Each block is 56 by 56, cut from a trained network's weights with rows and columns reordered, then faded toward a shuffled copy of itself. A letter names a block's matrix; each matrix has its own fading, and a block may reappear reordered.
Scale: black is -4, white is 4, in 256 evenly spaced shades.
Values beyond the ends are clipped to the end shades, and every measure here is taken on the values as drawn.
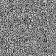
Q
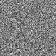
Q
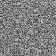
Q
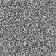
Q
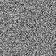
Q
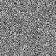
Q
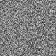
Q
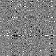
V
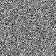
Q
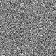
Q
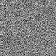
Q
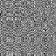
V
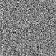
Q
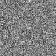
Q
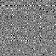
V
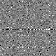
V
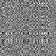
V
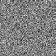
Q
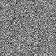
Q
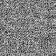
Q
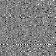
V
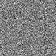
Q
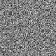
Q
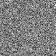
Q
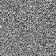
Q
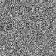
Q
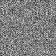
Q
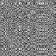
V
